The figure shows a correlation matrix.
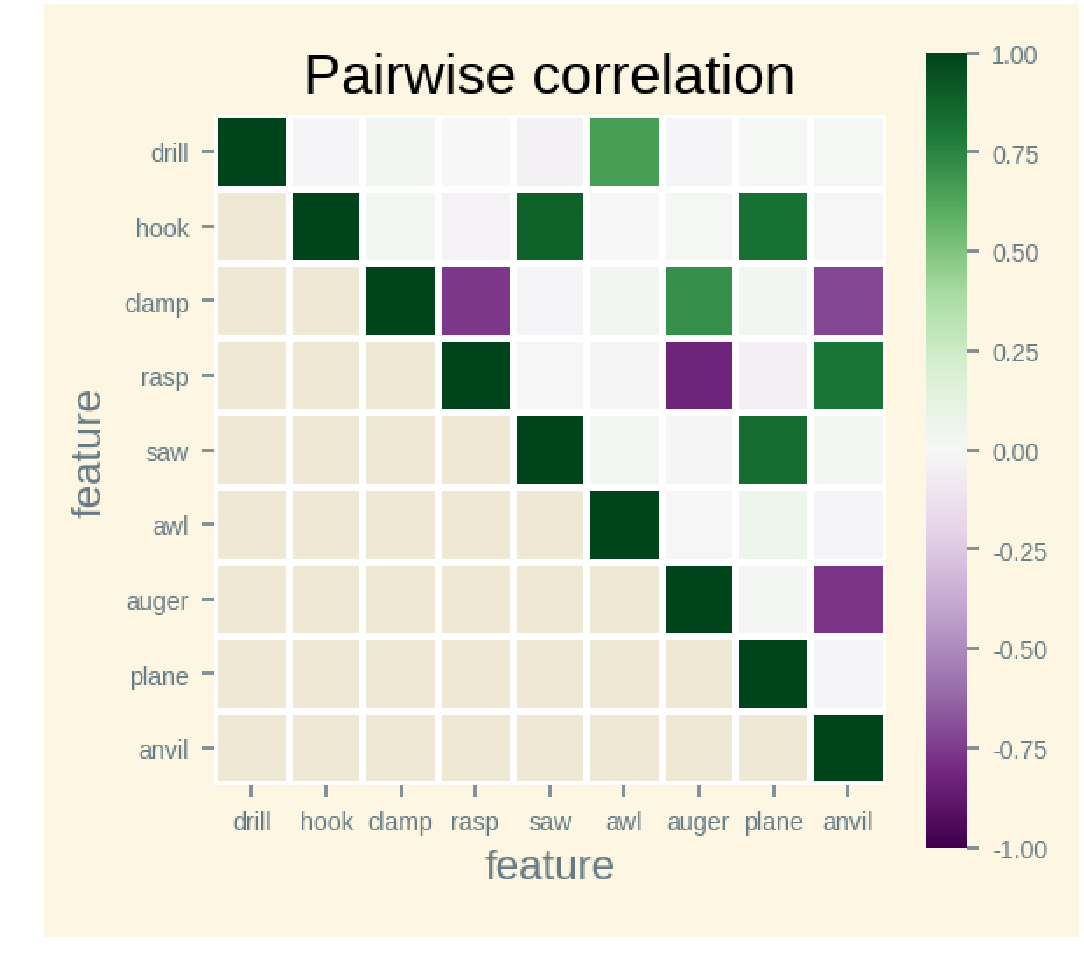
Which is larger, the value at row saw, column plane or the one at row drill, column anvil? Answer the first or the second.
the first
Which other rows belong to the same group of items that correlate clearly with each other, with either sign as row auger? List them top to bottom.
clamp, rasp, anvil
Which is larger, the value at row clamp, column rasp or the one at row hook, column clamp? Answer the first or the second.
the second
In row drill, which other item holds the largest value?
awl
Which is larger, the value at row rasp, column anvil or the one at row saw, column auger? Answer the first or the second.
the first
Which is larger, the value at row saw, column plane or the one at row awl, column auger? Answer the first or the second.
the first
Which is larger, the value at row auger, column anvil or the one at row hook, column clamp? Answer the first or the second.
the second
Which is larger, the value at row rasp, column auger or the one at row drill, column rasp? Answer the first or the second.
the second
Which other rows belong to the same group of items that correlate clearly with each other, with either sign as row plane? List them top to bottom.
hook, saw
